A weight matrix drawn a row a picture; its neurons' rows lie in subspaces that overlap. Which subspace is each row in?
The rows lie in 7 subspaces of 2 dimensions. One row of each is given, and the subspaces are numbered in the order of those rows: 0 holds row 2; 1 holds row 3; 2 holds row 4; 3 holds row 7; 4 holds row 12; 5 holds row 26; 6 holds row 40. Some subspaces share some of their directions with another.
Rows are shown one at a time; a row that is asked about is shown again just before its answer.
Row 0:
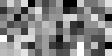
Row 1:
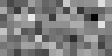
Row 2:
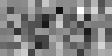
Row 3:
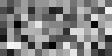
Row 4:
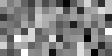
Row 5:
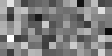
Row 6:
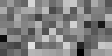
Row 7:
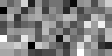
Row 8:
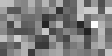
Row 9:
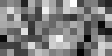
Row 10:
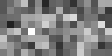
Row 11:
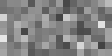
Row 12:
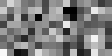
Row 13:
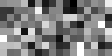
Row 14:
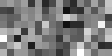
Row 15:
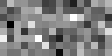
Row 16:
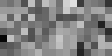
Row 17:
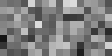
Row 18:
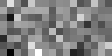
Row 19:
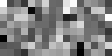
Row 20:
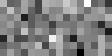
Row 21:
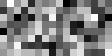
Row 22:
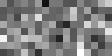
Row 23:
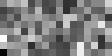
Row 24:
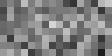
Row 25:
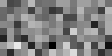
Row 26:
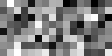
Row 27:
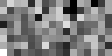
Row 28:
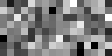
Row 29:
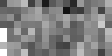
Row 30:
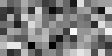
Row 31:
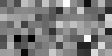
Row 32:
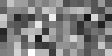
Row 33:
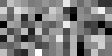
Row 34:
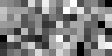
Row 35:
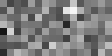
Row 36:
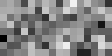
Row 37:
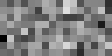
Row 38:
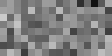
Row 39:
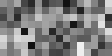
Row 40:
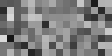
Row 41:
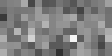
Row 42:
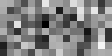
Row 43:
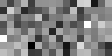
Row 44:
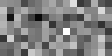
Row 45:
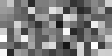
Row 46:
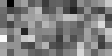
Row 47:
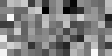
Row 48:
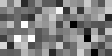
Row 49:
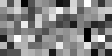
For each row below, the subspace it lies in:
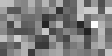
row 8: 0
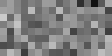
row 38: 1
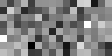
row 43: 3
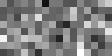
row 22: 4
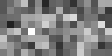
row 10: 0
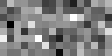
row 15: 3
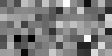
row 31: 2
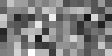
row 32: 5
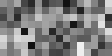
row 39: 2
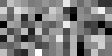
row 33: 4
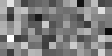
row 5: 6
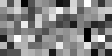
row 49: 2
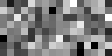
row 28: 5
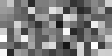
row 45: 1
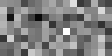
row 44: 6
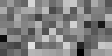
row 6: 3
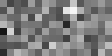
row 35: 4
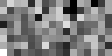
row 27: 4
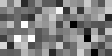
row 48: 2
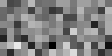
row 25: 1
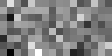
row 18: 3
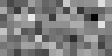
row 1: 5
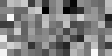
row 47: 4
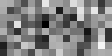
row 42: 0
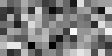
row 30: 1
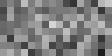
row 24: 6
